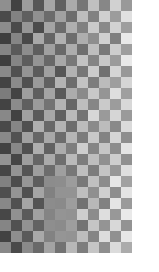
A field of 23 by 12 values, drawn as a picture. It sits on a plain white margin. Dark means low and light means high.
Odd rows or columns: none. Slope: up to the right. Calmest part: bottom middle. Odd patch: calmer, in the bottom middle. Grain: checkered.
